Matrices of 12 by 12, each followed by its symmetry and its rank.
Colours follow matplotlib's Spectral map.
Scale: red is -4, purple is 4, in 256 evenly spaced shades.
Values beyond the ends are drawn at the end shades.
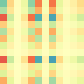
neither, rank one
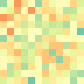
symmetric, full rank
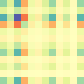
symmetric, rank one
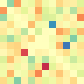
antisymmetric, full rank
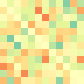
antisymmetric, full rank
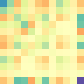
symmetric, rank two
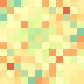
symmetric, full rank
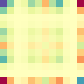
symmetric, rank one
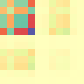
symmetric, rank one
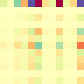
neither, rank one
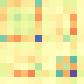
symmetric, rank two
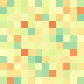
symmetric, full rank
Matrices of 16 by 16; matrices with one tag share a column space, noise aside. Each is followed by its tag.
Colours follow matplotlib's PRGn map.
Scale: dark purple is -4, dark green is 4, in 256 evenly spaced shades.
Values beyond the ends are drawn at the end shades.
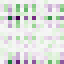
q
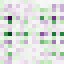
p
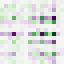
p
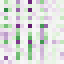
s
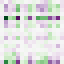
q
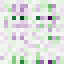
q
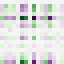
q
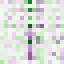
s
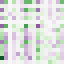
s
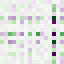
p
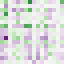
s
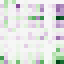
q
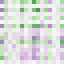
s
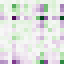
q
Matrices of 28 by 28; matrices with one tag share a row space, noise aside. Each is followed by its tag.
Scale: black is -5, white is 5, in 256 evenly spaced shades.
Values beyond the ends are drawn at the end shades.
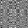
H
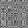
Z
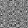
H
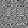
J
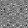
H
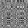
J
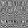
Z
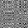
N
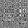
N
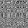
J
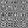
Z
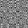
H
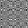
H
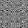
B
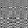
H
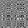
J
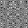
H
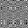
H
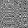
N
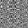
H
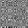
Z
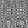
J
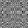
B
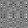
H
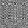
Z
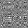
N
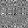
Z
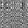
B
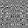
B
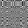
B
